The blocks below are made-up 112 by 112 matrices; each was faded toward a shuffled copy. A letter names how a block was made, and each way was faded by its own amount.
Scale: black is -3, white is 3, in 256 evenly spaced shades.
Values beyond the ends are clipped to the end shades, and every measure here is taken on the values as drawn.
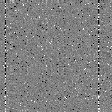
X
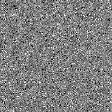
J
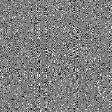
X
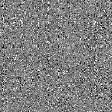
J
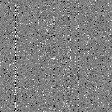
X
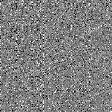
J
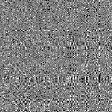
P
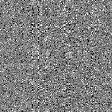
J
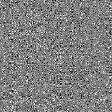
J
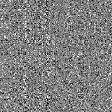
J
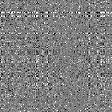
P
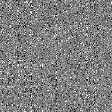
J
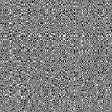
P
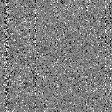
J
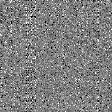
J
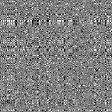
P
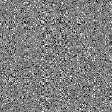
X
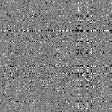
P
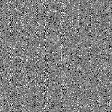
J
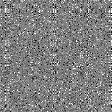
X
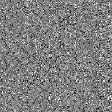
J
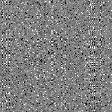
X
